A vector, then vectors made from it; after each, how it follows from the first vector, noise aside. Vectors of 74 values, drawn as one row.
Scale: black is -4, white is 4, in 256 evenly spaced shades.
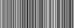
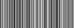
wrapped around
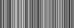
wrapped around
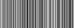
copied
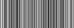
wrapped around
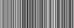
copied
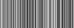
copied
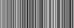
copied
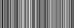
wrapped around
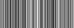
wrapped around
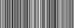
wrapped around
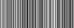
copied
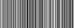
copied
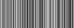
copied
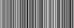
copied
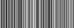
wrapped around
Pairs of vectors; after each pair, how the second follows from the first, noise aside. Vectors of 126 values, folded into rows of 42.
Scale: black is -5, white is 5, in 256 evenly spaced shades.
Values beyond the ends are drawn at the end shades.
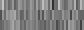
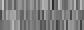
copied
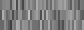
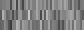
copied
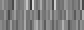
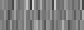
copied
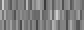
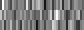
scaled up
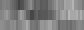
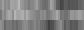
wrapped around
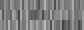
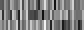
scaled up
